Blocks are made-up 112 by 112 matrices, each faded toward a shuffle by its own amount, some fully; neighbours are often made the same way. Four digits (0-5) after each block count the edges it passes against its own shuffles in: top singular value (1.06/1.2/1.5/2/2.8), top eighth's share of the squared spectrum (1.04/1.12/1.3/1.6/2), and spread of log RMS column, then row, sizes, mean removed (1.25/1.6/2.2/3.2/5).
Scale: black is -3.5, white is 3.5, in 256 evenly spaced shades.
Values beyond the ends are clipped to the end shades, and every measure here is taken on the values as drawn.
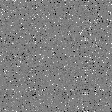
3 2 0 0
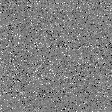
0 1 0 1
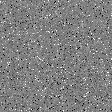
0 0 0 0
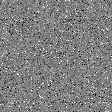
0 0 0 1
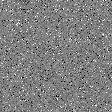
1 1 0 1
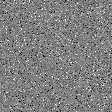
0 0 0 0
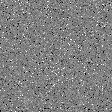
0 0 0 0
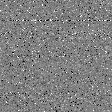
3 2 0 2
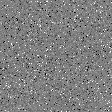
0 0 0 0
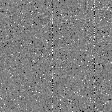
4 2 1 0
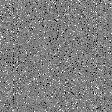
3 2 1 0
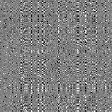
5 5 4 3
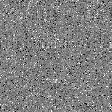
3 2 1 1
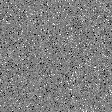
2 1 0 0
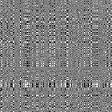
5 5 4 4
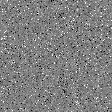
2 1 0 0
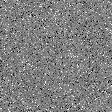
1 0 0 0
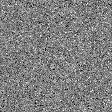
0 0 0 1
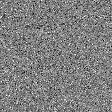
0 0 0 1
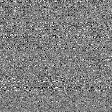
2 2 0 4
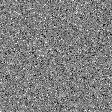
0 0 0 1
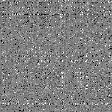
4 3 2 2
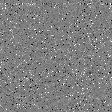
2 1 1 0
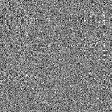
4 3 2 2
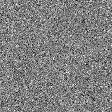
3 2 0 0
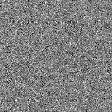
3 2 1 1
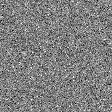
2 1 0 0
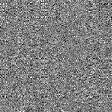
4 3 2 2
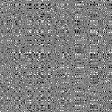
5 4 3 3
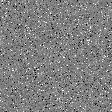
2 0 0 0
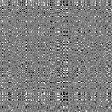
5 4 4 4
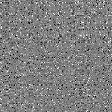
4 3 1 2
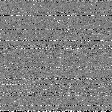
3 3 0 4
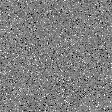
1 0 0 1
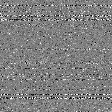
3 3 0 4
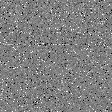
1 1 0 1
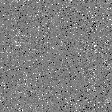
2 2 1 1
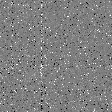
2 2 1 1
